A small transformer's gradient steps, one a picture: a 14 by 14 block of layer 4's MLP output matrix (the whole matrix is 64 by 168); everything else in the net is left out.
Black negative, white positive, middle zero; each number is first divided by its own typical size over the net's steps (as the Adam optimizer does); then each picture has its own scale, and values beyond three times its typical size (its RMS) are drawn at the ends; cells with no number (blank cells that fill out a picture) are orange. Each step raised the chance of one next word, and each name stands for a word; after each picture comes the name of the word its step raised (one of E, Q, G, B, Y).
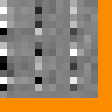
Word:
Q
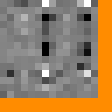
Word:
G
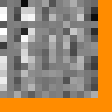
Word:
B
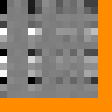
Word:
Q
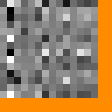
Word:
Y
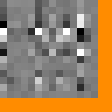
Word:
Q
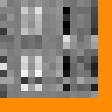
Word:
B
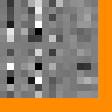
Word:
Q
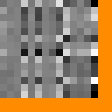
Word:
Y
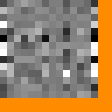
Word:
Y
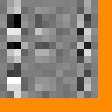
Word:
G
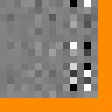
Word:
G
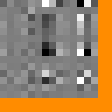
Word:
G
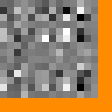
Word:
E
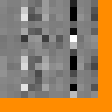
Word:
B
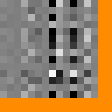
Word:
Y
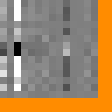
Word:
B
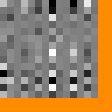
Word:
E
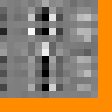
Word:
B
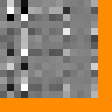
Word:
E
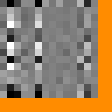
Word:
Y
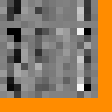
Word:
B
